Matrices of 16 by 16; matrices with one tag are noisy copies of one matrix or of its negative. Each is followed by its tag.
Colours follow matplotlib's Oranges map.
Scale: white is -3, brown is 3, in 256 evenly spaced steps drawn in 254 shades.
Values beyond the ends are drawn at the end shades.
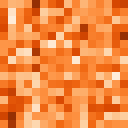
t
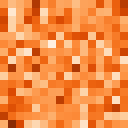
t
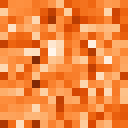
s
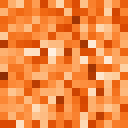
s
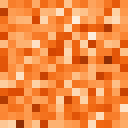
s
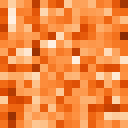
t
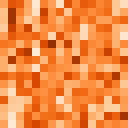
t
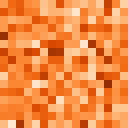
s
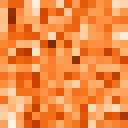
t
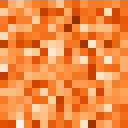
s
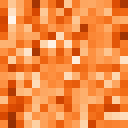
t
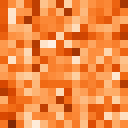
t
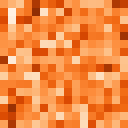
t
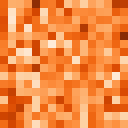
t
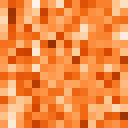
t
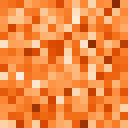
s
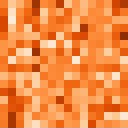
t
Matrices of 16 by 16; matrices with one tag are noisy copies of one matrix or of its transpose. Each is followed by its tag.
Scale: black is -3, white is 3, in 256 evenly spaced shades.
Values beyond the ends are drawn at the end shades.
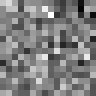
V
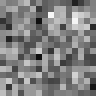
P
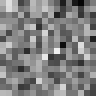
V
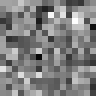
P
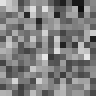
V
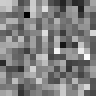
V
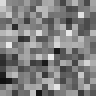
V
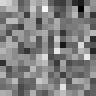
V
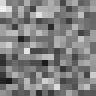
V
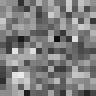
P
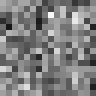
P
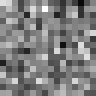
V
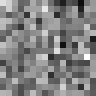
V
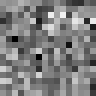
P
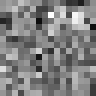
P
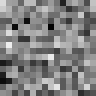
V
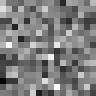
V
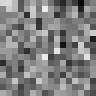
V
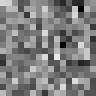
V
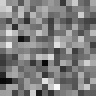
V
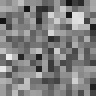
P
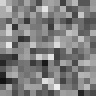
V
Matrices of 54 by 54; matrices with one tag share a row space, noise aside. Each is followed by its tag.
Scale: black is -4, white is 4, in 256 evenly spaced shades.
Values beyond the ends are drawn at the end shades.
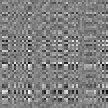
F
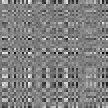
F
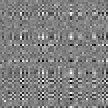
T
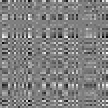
F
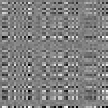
F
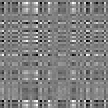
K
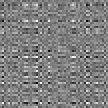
K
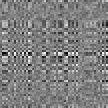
F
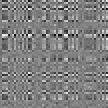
F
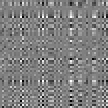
T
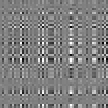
T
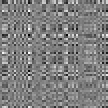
F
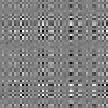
T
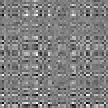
K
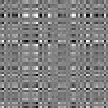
K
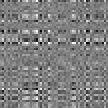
K
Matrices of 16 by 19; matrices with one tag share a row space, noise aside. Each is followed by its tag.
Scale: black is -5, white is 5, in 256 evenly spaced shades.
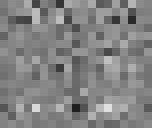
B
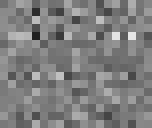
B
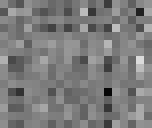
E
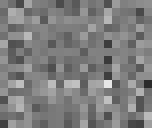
E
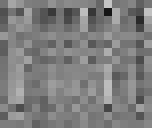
E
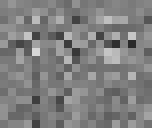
B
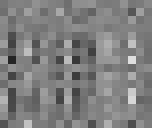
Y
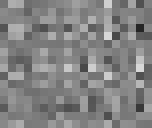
E
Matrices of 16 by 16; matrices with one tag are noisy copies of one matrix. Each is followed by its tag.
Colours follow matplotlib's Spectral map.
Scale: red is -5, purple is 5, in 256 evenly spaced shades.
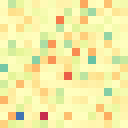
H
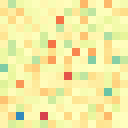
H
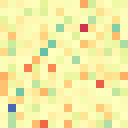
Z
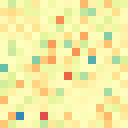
H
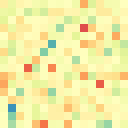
Z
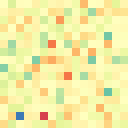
H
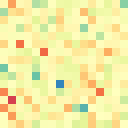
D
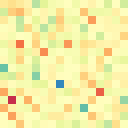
D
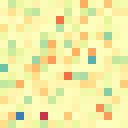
H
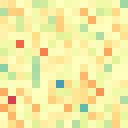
D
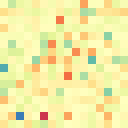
H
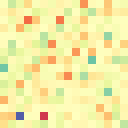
H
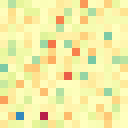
H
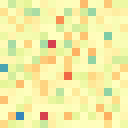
H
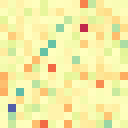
Z
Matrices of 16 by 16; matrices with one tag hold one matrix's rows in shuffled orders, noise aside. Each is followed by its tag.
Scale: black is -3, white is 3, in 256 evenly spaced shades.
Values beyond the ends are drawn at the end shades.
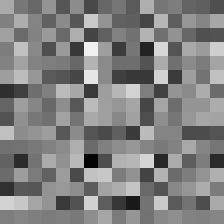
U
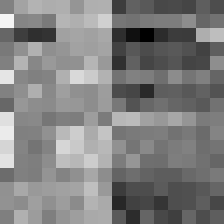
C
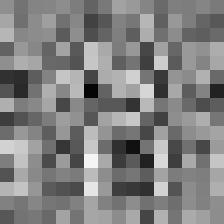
U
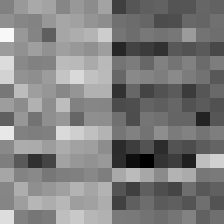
C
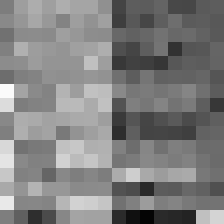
C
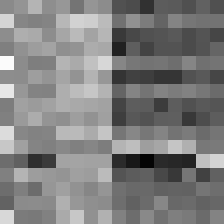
C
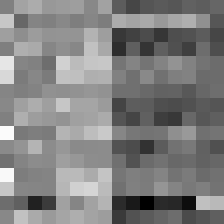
C
